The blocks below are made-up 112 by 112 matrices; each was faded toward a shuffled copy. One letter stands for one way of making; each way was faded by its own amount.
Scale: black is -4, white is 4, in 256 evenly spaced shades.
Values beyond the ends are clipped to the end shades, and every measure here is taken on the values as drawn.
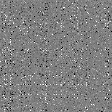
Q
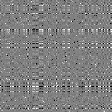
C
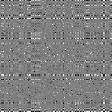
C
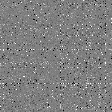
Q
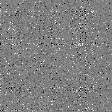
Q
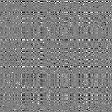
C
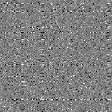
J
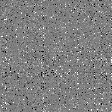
Q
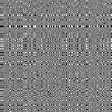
C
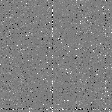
Q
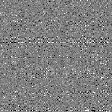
J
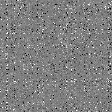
Q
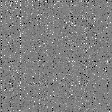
Q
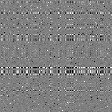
C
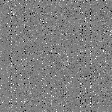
Q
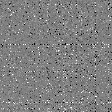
Q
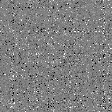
Q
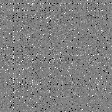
Q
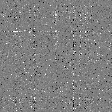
Q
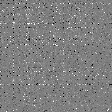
Q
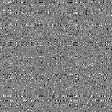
J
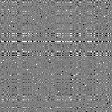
C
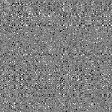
J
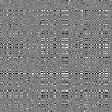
C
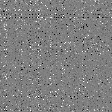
Q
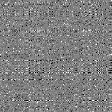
J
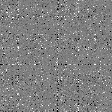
Q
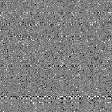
J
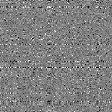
J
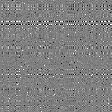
C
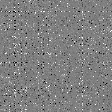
Q
